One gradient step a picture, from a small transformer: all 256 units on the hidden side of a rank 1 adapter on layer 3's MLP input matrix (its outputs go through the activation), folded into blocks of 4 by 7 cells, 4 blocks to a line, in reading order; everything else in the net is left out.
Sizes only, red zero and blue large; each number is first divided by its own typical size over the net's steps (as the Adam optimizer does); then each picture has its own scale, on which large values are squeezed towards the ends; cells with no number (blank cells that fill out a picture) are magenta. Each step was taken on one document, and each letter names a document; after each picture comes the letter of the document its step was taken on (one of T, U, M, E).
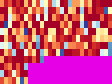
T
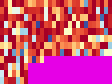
T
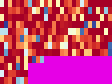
T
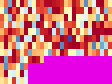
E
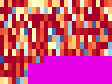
T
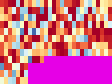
E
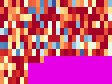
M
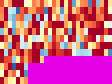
M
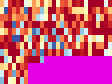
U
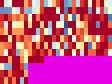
M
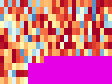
E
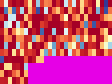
T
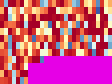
M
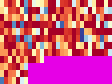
U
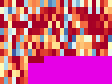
M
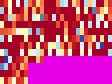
U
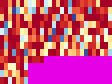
T
